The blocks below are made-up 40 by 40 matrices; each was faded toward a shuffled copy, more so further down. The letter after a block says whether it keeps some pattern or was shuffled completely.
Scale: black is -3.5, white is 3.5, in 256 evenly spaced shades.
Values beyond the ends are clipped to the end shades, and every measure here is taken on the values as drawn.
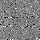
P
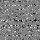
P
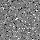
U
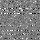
P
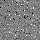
U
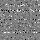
P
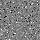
U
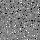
U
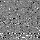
P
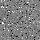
U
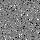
U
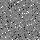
U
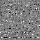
P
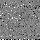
P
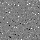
U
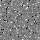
U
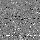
P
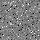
U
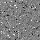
U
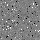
U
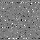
P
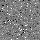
U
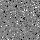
U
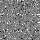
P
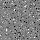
U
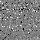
P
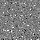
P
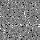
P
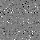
P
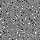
U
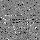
P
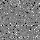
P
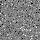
U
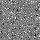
U
